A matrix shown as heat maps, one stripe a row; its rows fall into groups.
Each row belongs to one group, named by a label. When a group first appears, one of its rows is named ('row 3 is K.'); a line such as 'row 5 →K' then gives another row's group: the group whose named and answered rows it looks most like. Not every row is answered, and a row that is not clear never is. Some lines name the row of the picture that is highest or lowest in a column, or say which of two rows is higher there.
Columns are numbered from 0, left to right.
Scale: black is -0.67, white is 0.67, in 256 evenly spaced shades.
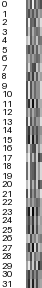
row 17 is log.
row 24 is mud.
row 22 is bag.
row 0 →log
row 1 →mud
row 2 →bag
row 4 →log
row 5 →mud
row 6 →bag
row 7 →bag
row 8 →mud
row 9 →bag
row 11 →mud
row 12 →bag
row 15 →mud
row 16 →bag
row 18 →bag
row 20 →log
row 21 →bag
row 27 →mud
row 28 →log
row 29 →log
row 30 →mud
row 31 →mud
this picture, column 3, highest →0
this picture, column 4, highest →27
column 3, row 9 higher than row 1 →Yes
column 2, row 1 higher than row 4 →Yes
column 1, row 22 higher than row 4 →No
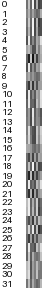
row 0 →log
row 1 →bag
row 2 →log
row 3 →log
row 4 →bag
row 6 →mud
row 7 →bag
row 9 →mud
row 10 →bag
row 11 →bag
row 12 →log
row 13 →log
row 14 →bag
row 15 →bag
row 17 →mud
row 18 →log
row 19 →mud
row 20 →bag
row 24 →mud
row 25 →log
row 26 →mud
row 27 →bag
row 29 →log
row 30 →log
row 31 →bag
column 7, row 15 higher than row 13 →Yes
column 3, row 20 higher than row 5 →Yes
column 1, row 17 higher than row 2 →No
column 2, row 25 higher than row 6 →No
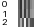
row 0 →mud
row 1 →mud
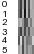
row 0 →mud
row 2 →bag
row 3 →mud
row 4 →bag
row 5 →log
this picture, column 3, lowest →1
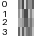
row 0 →log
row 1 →bag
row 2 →bag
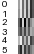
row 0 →log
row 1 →log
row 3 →mud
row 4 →log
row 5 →mud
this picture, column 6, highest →3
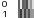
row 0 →bag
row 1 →mud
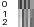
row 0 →mud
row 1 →log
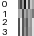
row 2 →bag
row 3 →bag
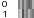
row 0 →bag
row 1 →log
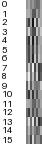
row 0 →bag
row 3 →bag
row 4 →mud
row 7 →log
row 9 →bag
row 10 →mud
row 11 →bag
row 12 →mud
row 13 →log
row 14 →bag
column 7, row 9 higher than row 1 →Yes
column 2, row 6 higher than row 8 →Yes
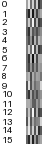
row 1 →mud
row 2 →log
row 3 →mud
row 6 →mud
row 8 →log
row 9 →bag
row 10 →mud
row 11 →bag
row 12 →log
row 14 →log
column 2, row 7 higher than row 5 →Yes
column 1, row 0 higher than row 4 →Yes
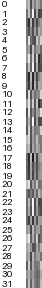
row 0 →log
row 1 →log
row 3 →mud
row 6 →log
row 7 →log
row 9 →mud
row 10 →bag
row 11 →log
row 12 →bag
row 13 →log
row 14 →bag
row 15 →log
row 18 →mud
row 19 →mud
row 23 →log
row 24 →mud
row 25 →log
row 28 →log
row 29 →bag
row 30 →bag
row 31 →bag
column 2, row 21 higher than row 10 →Yes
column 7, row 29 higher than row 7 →Yes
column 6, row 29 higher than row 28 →No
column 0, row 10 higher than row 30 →No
